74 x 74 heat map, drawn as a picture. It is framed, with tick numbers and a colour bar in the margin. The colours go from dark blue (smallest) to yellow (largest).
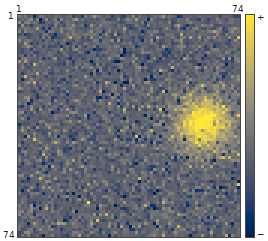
Odd rows or columns: none. Bumps: one, in the middle right. Stripes: none. Ninth with the highest average: middle right. Histogram: skewed, a long tail of high values.
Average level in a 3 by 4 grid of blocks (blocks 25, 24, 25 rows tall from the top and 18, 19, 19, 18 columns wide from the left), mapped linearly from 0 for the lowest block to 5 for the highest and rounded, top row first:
0000
0015
0000
